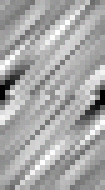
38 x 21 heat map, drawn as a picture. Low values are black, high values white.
There is no overall slope. It looks the same turned upside down. The grain runs diagonally up to the right.
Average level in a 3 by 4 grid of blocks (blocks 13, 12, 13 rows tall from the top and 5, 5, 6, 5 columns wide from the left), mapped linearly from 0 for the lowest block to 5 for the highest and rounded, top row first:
2352 / 0330 / 2532
